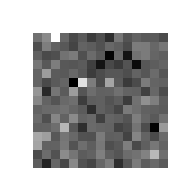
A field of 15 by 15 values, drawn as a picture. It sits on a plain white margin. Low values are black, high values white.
The grain is fine, like static. The top middle is the ninth with the lowest average. On average the colour sits 40% of the way up the scale.
